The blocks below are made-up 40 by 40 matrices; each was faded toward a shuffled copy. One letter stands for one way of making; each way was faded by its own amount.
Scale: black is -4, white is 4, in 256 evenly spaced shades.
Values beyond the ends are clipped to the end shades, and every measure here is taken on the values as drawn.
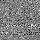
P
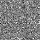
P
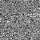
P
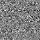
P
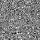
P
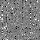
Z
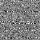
P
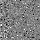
Z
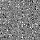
Z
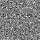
P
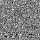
P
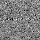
P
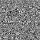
P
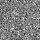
P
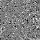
Z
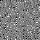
Z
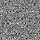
P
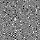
Z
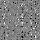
Z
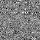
P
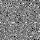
P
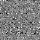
P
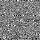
P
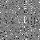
Z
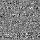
P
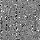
Z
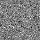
P
